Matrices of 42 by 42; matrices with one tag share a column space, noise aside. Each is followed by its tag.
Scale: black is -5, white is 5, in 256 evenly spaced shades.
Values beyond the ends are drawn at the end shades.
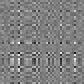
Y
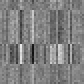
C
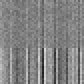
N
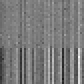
N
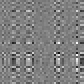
Y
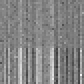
N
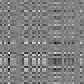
Y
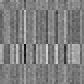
C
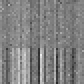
N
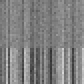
N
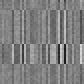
C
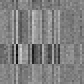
C
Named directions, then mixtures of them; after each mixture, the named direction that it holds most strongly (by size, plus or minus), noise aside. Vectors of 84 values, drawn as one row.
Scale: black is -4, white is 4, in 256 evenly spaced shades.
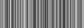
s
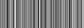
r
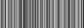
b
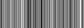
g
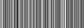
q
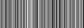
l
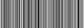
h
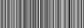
b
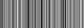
q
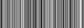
g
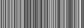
g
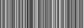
l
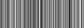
r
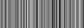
l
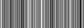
g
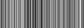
g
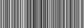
g
